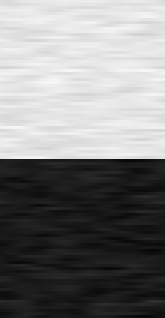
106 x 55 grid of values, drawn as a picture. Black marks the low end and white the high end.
It is made of 2 by 1 panels. Panel 1,1: very high, streaked across, faint in contrast. Panel 2,1: very low, streaked across, faint in contrast.
